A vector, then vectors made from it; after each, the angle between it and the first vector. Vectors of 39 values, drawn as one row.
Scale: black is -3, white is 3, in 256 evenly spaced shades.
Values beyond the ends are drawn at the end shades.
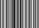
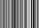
partly aligned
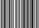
nearly opposite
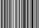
nearly opposite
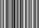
nearly parallel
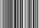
partly aligned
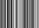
partly opposed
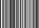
partly aligned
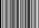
partly aligned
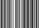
nearly opposite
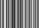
nearly parallel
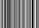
partly opposed
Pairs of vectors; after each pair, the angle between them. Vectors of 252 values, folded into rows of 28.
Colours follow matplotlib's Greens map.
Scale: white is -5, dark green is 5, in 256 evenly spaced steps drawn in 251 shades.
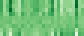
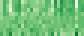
nearly opposite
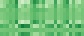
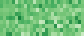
partly opposed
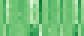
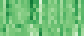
nearly opposite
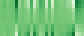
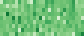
partly opposed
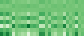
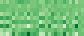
nearly opposite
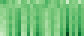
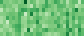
partly aligned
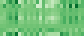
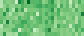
partly opposed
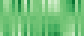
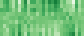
nearly opposite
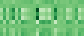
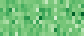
partly opposed
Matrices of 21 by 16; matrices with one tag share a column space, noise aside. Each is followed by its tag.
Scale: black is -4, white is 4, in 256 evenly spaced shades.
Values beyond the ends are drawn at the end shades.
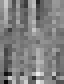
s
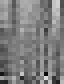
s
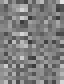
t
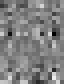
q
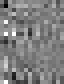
q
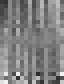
s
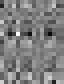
q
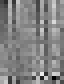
s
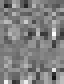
q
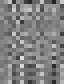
t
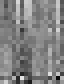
s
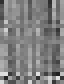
s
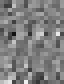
q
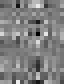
q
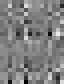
q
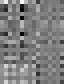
t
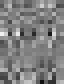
q
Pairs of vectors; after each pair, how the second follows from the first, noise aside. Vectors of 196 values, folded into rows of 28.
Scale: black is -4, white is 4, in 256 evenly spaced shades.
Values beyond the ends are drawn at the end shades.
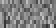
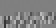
partly zeroed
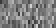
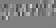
partly zeroed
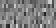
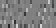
partly zeroed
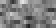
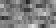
reversed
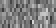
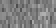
shrunk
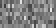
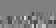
partly zeroed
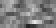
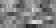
copied
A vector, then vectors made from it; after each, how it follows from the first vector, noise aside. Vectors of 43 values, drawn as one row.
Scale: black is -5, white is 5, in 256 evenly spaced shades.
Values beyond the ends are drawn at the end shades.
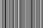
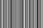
reversed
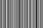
wrapped around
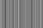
shrunk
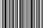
scaled up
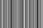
reversed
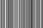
sign-scrambled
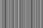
shrunk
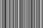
copied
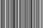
sign-scrambled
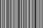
wrapped around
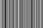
copied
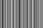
wrapped around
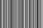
reversed
